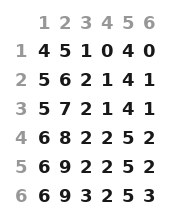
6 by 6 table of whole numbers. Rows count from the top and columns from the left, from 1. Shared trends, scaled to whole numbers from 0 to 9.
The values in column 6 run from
0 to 3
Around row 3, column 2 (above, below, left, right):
6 8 5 2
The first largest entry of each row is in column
2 2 2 2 2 2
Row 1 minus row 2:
-1 -1 -1 -1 0 -1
